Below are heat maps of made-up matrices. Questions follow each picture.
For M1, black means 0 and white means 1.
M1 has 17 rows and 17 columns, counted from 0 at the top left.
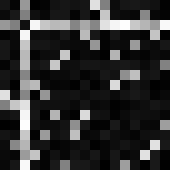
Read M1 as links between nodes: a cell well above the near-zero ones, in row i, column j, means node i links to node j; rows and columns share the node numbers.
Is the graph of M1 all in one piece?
yes
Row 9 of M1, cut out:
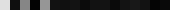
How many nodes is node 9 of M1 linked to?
3
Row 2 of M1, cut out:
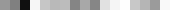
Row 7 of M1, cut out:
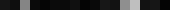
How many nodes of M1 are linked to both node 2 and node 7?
2
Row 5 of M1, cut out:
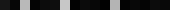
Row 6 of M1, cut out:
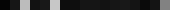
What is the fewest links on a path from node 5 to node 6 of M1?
1
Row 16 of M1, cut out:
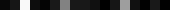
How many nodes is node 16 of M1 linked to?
3
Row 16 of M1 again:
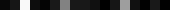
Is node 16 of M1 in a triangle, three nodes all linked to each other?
yes
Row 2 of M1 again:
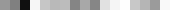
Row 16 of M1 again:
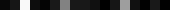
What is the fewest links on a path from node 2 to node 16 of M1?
1
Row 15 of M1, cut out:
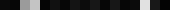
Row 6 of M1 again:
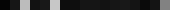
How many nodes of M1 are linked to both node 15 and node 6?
1
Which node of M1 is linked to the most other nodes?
node 2
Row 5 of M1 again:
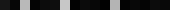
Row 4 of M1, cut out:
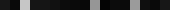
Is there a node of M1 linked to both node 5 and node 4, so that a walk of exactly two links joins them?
yes
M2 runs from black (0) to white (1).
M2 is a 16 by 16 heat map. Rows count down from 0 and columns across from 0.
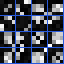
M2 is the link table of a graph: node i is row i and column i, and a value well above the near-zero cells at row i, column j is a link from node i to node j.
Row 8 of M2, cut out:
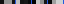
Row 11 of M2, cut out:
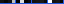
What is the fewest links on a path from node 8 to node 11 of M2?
3
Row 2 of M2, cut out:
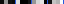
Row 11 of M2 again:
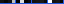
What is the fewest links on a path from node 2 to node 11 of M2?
3
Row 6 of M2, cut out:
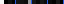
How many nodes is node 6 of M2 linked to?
2
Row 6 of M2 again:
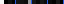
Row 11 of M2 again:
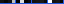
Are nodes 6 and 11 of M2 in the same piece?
no
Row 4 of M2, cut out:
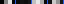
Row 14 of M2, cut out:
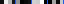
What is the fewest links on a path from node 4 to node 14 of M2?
1
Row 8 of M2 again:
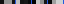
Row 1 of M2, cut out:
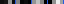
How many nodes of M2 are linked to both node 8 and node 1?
7
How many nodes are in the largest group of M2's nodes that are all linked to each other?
8
